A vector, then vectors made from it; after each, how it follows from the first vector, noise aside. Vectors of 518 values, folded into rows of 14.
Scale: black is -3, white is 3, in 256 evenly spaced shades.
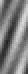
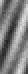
copied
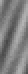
shrunk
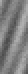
shrunk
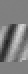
partly zeroed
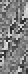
sign-scrambled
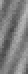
shrunk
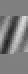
partly zeroed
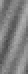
shrunk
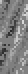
partly zeroed
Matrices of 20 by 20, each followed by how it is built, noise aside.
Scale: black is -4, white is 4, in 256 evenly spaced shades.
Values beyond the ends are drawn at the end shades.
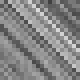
Toeplitz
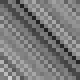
Toeplitz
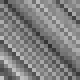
Toeplitz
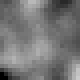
smooth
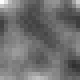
smooth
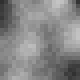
smooth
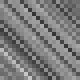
Toeplitz
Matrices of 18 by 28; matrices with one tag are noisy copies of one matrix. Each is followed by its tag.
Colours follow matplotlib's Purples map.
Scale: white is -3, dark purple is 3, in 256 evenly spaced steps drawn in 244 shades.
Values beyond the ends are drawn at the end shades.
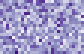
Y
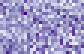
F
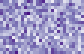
Y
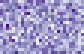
Y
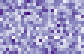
Y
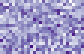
F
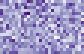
Y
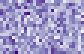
Y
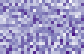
F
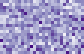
F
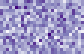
Y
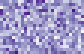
Y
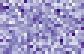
F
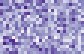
Y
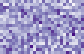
F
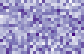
F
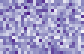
Y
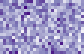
Y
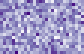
Y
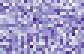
F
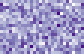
F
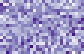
F
